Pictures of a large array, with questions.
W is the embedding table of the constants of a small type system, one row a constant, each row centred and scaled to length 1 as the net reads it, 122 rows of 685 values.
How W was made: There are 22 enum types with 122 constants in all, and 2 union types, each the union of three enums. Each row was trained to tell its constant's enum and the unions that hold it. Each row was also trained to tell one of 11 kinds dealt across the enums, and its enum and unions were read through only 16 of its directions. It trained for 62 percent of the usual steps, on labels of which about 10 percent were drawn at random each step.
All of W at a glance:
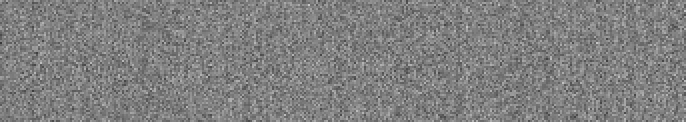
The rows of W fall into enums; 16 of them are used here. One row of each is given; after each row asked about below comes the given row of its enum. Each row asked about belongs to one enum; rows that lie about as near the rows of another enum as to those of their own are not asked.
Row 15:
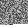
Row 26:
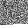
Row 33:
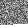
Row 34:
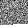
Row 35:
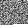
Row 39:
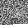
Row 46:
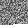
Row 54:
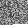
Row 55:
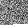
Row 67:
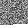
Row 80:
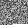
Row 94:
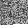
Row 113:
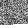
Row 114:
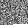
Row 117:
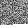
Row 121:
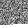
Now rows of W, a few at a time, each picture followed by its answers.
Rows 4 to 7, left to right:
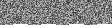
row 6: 33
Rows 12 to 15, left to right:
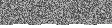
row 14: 55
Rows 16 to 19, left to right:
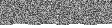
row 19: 113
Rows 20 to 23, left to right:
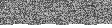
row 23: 94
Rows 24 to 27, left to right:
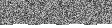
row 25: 26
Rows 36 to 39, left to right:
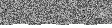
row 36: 113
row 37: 94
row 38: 33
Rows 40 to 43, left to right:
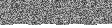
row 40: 39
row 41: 26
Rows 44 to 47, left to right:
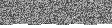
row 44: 113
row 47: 55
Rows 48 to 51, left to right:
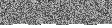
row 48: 113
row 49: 55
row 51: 33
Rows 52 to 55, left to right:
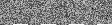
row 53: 94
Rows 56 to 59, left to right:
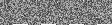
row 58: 114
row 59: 113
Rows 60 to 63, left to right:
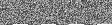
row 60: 26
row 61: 39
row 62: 121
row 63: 33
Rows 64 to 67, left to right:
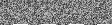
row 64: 113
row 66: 35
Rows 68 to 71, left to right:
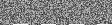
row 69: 114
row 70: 114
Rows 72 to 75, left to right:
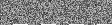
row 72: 117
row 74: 94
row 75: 94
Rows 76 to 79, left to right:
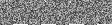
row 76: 26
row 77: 34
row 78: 55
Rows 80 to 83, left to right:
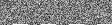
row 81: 35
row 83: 15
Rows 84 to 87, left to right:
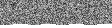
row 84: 121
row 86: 114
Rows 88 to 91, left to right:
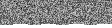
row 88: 34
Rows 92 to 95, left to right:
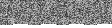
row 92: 55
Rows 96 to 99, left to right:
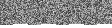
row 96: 114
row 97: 121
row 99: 39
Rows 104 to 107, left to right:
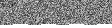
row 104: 94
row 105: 39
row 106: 33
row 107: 26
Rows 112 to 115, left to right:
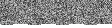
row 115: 39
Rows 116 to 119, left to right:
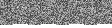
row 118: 33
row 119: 39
